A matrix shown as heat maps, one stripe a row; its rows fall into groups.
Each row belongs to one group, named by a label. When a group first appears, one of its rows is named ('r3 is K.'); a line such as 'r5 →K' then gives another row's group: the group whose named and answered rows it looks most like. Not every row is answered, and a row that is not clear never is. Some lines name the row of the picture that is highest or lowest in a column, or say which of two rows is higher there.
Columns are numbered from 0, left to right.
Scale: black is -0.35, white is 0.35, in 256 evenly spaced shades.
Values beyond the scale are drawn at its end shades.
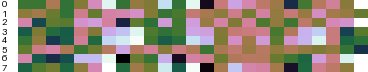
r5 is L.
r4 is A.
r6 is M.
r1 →A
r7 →M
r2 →M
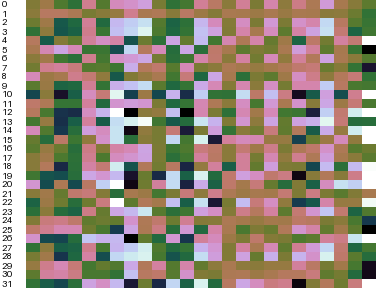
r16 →A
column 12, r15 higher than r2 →Yes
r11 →A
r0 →A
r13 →A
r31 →M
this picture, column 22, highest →20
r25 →L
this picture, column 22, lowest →10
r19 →M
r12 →M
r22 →M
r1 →L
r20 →M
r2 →A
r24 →L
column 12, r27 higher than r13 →No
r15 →M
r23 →A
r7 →L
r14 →M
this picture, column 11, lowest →12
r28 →A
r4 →M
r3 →A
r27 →A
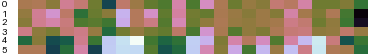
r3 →L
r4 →A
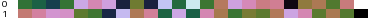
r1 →L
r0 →M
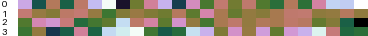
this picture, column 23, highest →0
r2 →L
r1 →L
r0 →M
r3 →A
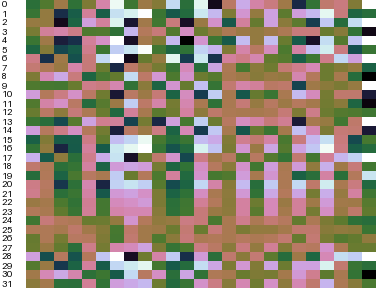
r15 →A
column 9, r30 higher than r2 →Yes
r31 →A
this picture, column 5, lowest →20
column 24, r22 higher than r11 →Yes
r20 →A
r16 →A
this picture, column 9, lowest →13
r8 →L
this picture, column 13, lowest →0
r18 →A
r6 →M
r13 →M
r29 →A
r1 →A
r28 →M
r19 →M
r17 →M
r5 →A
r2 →M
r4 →M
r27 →A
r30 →L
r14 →L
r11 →L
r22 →A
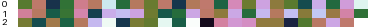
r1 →A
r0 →M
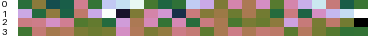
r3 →L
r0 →A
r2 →L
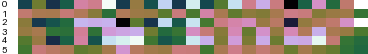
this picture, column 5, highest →2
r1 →L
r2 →M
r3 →A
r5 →L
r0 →M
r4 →A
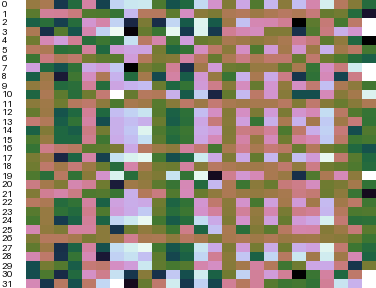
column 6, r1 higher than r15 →No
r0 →A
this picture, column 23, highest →7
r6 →L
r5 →A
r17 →A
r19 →M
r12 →A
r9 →A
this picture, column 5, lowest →28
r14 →A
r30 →M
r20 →L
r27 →A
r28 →A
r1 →L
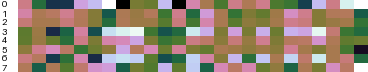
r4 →A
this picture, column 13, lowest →7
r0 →M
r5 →L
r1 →L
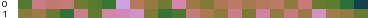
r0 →L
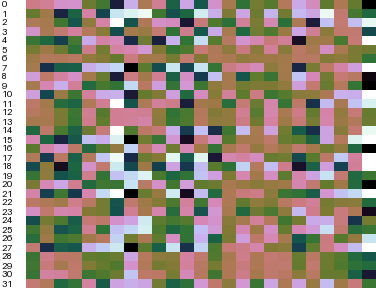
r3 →L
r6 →L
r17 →M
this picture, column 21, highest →1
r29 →L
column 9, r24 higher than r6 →No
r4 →M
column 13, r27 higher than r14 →Yes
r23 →L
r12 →A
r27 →M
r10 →M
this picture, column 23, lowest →24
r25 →A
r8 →L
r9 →L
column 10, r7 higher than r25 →Yes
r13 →A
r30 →L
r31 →A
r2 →M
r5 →A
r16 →L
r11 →M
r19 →A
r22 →L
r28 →L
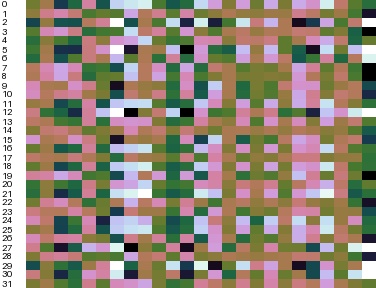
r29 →M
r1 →L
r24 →A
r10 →L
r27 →M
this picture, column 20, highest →21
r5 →M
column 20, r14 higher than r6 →Yes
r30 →M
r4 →A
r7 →L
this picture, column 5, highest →12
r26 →L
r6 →M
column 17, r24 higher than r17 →Yes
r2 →M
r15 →L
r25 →A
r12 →M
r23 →L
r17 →L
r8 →L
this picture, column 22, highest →12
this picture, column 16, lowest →24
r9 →L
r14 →L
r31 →A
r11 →A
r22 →L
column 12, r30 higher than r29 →No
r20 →A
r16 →A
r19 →L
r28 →L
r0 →A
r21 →A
